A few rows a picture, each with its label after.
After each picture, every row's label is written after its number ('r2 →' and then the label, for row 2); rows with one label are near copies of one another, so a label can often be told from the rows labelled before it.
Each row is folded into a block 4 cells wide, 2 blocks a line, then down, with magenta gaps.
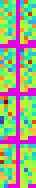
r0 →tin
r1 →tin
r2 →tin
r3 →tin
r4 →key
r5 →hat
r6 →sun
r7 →hat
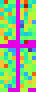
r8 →tin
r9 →key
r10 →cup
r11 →hat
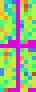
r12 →cup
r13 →key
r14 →key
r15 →hat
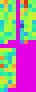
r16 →key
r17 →key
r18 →sun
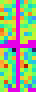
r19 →sun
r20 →tin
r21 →cup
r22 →cup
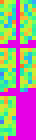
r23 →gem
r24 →cup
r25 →key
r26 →sun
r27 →key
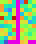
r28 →sun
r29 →tin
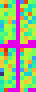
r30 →key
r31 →tin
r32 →key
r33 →gem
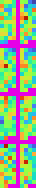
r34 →sun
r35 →cup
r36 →cup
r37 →cup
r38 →key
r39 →gem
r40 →tin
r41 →cup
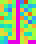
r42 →sun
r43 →tin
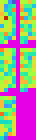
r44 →cup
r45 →sun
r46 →gem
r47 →sun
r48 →sun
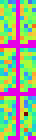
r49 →hat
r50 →hat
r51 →gem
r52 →hat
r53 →gem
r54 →cup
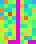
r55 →tin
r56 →cup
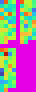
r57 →tin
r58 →gem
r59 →key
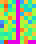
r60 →key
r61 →tin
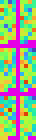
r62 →hat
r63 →sun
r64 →gem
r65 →cup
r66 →tin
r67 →cup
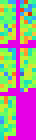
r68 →hat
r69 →tin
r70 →hat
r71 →key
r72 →key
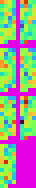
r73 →gem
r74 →key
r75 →cup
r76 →hat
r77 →hat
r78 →key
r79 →cup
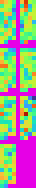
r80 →gem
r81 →key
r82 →cup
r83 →hat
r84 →sun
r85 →cup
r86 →sun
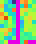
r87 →cup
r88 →key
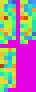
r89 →cup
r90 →cup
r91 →sun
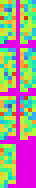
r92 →sun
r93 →cup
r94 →hat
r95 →cup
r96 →sun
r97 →tin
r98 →sun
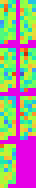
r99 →key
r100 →hat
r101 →hat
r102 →key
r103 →hat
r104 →sun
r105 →gem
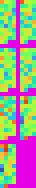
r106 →gem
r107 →gem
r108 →hat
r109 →gem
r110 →tin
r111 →key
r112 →key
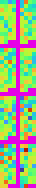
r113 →hat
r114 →tin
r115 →tin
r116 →gem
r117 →gem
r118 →tin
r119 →tin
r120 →key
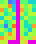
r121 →hat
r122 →hat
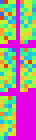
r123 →tin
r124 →gem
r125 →cup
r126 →tin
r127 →sun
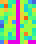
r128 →key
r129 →cup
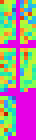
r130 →gem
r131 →tin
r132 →sun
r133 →key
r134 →cup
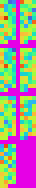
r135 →cup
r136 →gem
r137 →cup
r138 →sun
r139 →hat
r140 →sun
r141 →tin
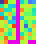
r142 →tin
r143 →hat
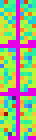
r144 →tin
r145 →tin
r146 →hat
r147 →sun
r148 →cup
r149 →sun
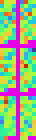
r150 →gem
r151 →tin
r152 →sun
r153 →cup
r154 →key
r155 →hat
